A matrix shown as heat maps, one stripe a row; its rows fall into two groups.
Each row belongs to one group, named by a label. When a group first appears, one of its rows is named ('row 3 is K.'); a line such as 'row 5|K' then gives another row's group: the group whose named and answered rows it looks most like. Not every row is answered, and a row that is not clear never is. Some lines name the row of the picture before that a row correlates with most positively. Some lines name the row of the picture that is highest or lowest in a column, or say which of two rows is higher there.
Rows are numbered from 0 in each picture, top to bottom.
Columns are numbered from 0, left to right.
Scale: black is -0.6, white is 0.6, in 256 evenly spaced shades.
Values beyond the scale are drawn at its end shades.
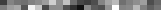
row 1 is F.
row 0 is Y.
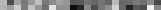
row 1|F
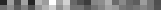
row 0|Y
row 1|Y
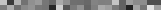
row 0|F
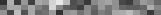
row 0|Y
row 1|F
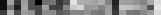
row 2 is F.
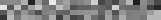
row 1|F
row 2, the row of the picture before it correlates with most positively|2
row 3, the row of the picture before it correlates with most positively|2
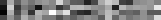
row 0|Y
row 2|Y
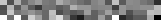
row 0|F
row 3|F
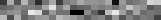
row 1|Y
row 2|F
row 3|F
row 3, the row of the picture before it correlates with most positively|0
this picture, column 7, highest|1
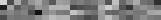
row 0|F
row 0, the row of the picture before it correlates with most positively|3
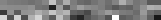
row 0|Y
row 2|Y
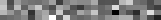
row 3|Y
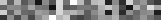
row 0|F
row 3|Y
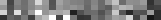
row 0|F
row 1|F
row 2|F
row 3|Y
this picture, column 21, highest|2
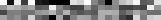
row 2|Y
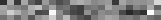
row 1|F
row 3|Y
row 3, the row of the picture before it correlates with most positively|2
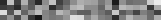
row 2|F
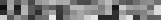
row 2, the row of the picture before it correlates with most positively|0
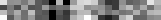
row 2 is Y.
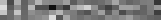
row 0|F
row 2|F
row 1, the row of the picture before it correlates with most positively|3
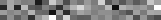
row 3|Y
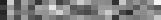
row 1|Y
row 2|Y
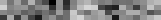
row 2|F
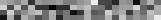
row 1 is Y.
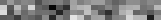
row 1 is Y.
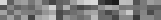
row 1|Y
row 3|Y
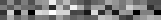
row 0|Y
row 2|Y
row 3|Y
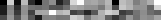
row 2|Y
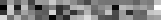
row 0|Y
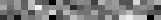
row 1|F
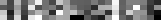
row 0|F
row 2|F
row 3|F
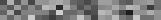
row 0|Y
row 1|Y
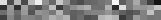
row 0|F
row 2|Y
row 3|Y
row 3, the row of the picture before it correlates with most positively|0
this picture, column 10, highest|1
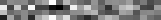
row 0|Y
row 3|Y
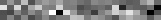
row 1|F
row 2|Y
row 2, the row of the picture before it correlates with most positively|0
